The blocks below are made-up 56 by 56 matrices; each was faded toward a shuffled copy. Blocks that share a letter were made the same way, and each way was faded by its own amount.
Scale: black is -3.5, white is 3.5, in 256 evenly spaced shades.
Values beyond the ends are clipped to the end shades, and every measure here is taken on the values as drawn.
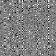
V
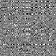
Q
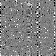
V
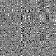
V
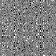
V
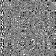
V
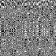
Q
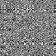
Q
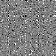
V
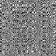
Q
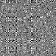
Q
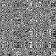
Q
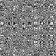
Q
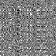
Q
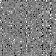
V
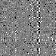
V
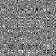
Q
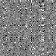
V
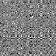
Q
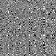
V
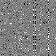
V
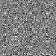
Q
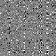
V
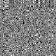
V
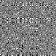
Q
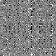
V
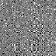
V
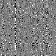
V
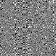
V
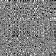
V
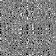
V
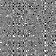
V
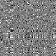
Q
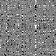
V
